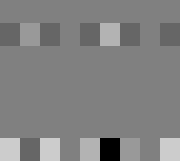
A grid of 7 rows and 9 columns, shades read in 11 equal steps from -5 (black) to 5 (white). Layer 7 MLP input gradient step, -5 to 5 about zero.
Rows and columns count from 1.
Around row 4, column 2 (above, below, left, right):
0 0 0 0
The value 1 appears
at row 2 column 2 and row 7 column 7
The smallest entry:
-5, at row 7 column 6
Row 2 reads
-1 1 -1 0 -1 2 -1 0 -1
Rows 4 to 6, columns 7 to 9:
0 0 0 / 0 0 0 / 0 0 0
